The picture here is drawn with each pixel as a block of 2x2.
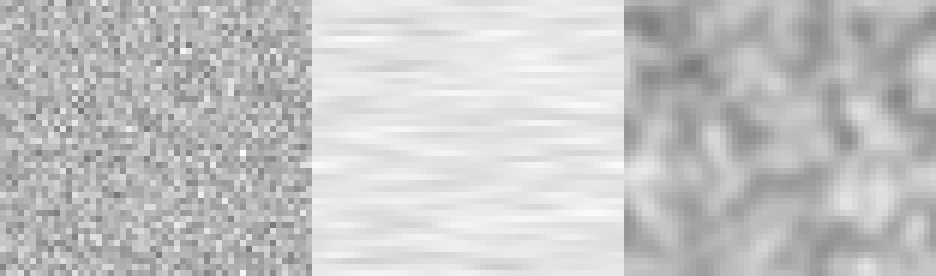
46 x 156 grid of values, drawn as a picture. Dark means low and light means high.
It is made of 1 by 3 panels. Panel 1,1: high, fine-grained. Panel 1,2: very high, streaked across, faint in contrast. Panel 1,3: high, blotchy.
